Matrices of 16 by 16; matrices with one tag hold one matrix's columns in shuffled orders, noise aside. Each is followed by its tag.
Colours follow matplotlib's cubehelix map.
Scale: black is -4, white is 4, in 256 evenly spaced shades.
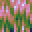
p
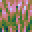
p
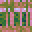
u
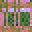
u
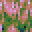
p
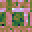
u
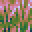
p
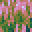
p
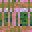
u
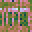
u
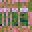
u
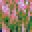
p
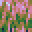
p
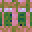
u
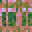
u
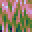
p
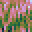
p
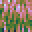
p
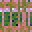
u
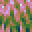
p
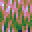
p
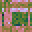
u
